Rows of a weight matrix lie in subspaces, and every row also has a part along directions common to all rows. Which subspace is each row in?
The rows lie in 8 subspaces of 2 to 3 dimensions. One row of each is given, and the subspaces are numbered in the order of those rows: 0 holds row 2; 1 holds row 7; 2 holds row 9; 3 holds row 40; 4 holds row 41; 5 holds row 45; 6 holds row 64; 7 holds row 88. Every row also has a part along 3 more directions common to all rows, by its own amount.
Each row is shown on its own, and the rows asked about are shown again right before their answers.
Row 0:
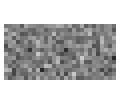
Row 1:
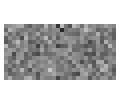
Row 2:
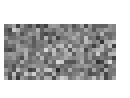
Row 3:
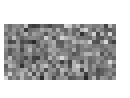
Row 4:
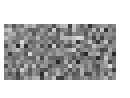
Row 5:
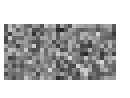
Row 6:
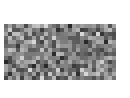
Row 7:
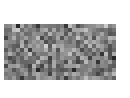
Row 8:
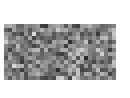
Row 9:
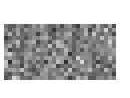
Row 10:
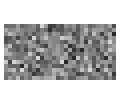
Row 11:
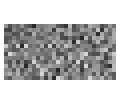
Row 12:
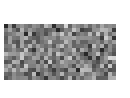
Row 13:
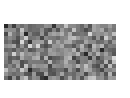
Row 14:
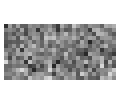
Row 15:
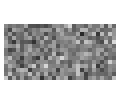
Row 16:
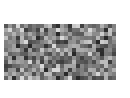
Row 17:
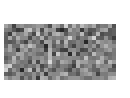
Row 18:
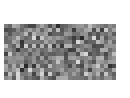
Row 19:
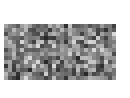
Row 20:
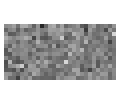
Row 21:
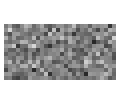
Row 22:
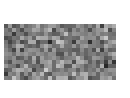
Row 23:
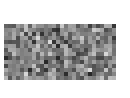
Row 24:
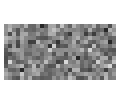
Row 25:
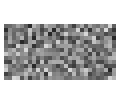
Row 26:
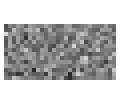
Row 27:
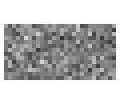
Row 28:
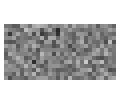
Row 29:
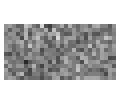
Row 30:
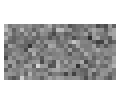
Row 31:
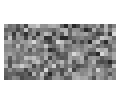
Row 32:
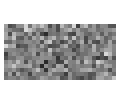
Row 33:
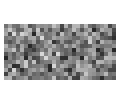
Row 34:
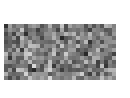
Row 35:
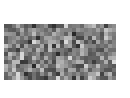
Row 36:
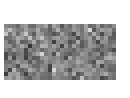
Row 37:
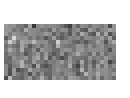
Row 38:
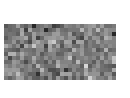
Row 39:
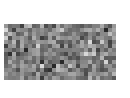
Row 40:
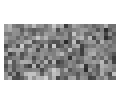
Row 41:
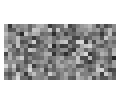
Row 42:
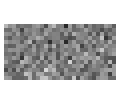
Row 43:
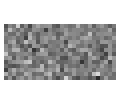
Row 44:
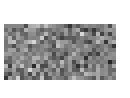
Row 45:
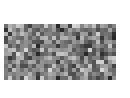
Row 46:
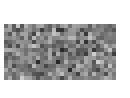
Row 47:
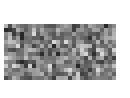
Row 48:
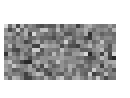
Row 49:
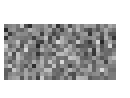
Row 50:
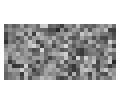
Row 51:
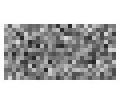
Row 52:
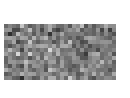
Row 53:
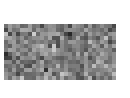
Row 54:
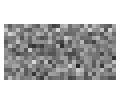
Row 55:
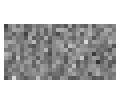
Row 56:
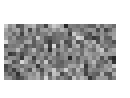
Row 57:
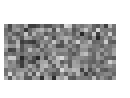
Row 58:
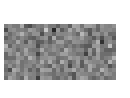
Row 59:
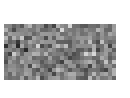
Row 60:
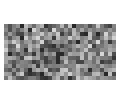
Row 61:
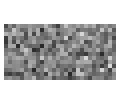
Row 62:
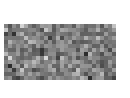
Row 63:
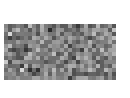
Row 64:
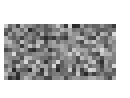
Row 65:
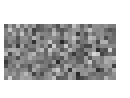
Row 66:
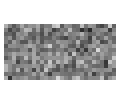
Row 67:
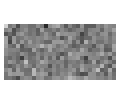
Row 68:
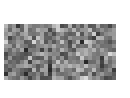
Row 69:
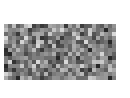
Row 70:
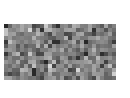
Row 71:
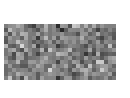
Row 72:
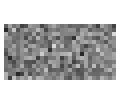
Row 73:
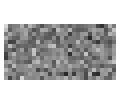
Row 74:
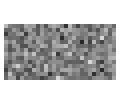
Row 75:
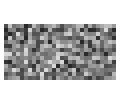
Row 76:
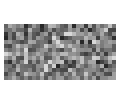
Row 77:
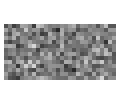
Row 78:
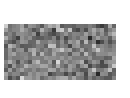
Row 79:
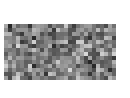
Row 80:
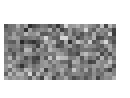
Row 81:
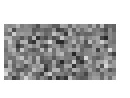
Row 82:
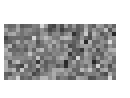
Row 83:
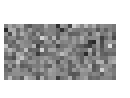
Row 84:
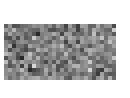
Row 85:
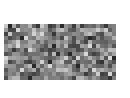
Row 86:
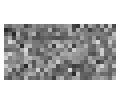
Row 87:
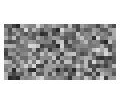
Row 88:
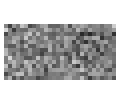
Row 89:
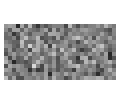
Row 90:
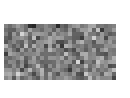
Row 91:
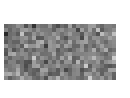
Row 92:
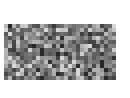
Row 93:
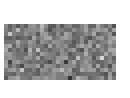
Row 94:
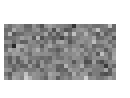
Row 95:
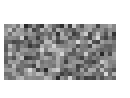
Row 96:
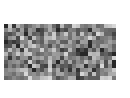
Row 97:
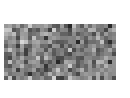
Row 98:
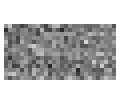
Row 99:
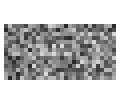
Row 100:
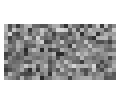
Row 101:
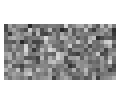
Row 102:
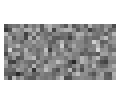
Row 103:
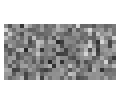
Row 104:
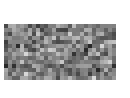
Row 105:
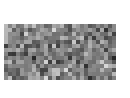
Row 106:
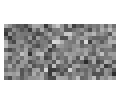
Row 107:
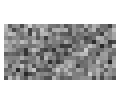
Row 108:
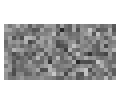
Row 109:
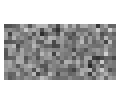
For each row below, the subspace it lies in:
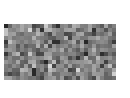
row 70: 7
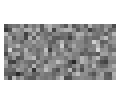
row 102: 7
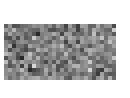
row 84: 2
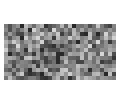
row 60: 1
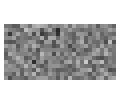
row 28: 4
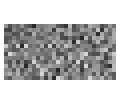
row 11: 3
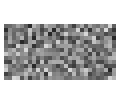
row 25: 4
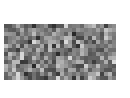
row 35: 3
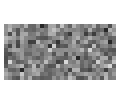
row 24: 2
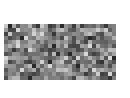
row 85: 2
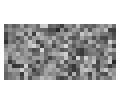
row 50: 2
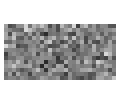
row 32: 4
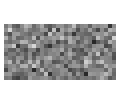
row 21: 4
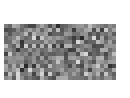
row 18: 3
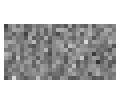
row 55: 1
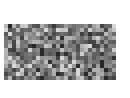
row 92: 7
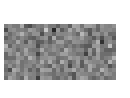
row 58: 5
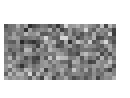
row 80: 0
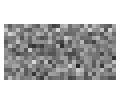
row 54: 7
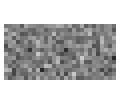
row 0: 5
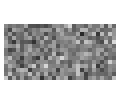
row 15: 0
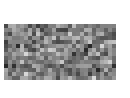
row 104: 0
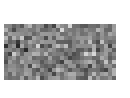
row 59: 5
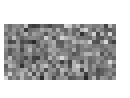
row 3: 0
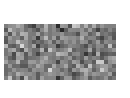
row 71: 5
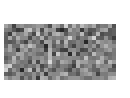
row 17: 1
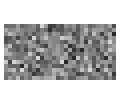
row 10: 2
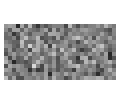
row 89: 1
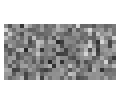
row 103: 5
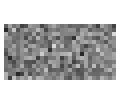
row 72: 7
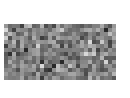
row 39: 5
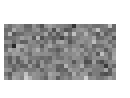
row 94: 4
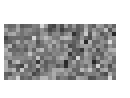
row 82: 2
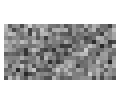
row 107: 0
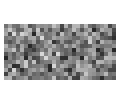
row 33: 6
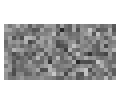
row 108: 5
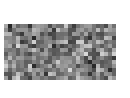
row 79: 4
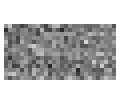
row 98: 7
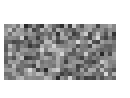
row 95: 1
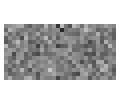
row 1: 5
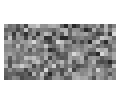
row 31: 0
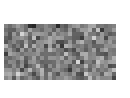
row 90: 3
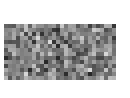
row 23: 4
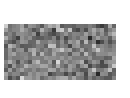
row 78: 1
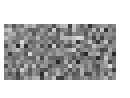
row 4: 3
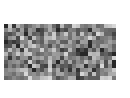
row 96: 6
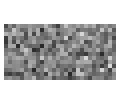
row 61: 7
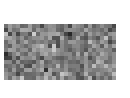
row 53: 7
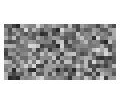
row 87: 4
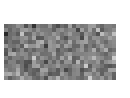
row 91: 3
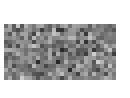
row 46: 1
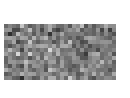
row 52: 7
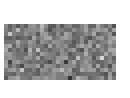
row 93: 2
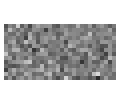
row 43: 1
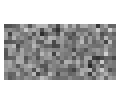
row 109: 4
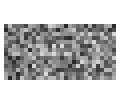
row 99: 7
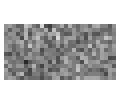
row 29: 1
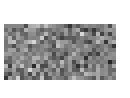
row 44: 0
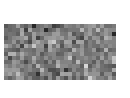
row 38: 3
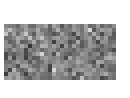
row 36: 6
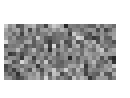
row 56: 3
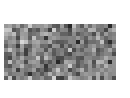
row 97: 0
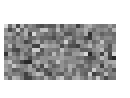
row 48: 1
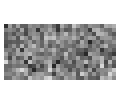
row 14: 6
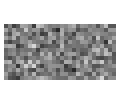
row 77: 4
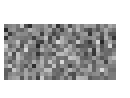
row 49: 5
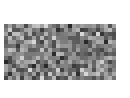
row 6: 0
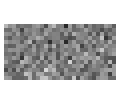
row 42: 3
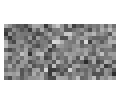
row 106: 7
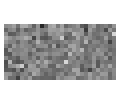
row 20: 2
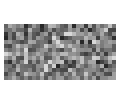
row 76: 4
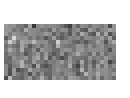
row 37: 0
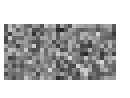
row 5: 5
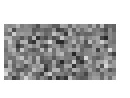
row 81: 6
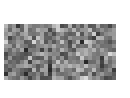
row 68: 6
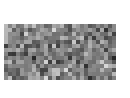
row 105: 3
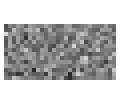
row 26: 7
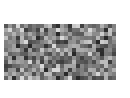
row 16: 1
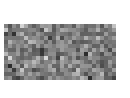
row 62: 7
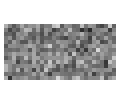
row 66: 1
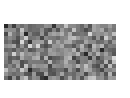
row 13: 3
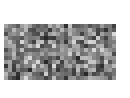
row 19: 6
